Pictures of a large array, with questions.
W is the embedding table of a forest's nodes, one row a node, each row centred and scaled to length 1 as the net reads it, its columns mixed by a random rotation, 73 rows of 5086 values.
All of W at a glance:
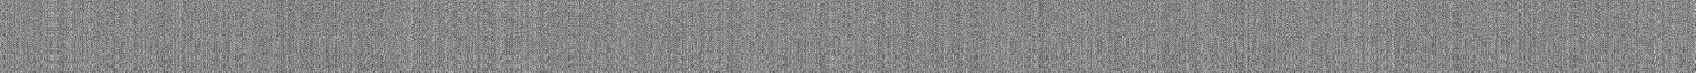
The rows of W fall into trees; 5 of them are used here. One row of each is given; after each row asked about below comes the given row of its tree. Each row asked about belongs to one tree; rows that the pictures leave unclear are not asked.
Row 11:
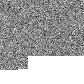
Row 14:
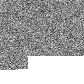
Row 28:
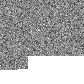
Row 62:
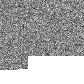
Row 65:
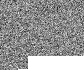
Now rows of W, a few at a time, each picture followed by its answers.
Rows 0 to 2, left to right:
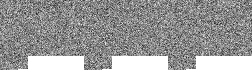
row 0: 65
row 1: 14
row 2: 11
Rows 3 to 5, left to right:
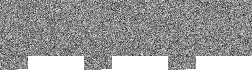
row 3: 62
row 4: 62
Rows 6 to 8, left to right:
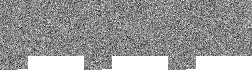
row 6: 28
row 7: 65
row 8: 14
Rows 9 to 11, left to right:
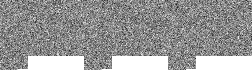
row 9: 62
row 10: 62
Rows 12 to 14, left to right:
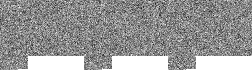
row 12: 65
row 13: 65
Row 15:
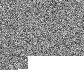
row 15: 65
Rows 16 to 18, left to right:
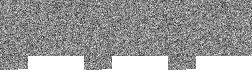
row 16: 65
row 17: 28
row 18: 65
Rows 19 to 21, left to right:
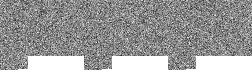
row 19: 14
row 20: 28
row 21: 14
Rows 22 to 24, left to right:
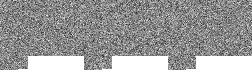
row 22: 14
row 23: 65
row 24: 11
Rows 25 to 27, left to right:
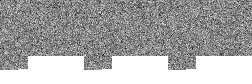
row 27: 11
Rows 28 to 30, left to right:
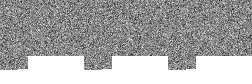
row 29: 62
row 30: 28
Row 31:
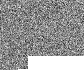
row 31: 65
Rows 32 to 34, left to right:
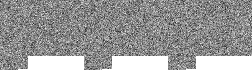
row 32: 11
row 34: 65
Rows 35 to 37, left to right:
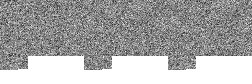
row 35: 65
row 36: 11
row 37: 11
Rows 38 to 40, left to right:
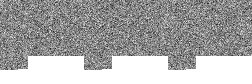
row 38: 14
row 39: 14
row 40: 11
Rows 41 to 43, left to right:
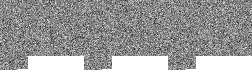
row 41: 28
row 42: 14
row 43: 28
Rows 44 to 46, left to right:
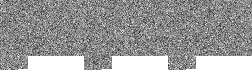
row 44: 14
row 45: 28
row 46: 14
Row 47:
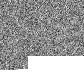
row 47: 28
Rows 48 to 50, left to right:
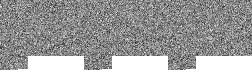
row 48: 65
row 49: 28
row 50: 28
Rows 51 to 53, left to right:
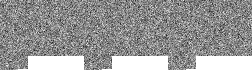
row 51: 28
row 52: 28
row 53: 14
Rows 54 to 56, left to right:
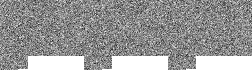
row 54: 14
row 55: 65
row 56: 65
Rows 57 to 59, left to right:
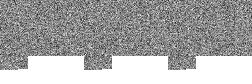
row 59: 65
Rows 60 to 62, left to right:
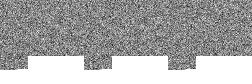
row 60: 28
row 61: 28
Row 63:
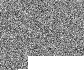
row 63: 14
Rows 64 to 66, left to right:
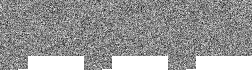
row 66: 65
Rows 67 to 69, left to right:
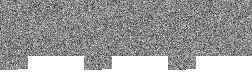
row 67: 65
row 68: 11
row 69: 14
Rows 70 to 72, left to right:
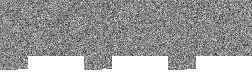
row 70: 11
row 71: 62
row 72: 62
